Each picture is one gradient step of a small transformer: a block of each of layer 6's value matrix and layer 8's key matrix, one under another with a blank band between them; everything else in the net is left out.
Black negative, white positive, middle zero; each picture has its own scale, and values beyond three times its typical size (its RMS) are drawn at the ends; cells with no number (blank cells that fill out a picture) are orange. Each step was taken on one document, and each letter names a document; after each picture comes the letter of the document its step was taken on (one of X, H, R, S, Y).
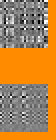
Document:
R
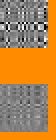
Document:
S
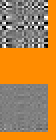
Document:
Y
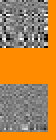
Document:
Y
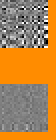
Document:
R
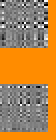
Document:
S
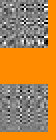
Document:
R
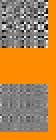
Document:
S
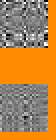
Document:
Y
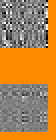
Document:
Y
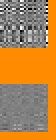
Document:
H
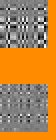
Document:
S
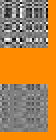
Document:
H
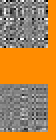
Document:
Y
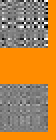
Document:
S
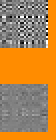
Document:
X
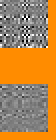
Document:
X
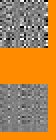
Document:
Y
